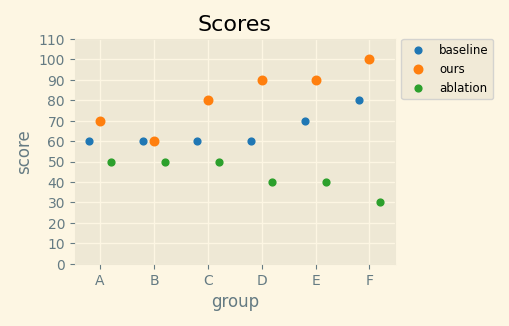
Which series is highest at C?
ours
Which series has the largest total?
ours
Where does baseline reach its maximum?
F
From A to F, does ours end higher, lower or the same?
higher
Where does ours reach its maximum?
F
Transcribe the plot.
Title: Scores
x-axis: group, ticks A B C D E F
y-axis: score, ticks 0 10 20 30 40 50 60 70 80 90 100 110
Legend: baseline, ours, ablation
Values:
baseline: 60 60 60 60 70 80
ours: 70 60 80 90 90 100
ablation: 50 50 50 40 40 30
